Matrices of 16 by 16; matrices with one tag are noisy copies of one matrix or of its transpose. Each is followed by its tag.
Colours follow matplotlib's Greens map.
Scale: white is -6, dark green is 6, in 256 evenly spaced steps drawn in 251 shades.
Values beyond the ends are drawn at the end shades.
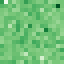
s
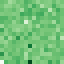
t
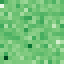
s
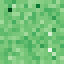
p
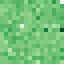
t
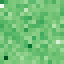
s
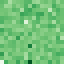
t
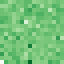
t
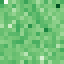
s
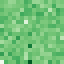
t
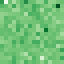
s
